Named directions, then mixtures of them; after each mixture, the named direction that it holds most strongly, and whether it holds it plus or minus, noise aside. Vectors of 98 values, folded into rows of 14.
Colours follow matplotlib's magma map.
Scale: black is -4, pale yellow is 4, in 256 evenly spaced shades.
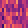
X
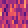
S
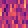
S, plus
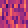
S, plus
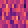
S, minus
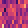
S, plus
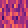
X, plus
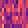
X, minus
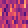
S, plus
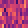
S, plus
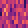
S, minus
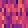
X, minus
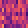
X, minus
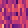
X, minus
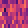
S, plus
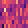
S, minus
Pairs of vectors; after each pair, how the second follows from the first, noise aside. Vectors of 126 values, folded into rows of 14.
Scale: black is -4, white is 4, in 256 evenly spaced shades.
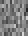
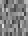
wrapped around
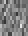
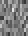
wrapped around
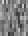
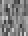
reversed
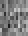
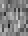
sign-scrambled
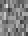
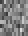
reversed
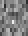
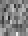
wrapped around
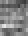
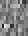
sign-scrambled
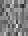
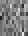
wrapped around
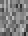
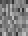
wrapped around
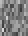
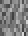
wrapped around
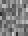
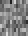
reversed
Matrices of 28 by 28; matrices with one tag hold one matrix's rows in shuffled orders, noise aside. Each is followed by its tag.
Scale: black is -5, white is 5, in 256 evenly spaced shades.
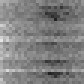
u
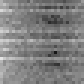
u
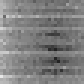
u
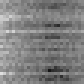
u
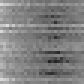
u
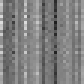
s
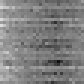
u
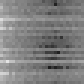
u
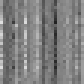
s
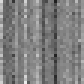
s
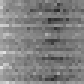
u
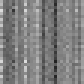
s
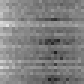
u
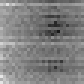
u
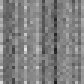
s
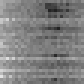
u
